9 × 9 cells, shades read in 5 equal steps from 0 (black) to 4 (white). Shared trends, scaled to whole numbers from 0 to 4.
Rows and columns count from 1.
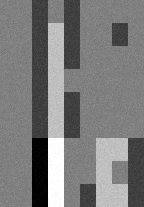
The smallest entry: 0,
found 3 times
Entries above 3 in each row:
0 0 0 0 0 0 1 1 1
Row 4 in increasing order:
1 2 2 2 2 2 2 2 3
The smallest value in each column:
2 2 0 2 1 1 2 1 1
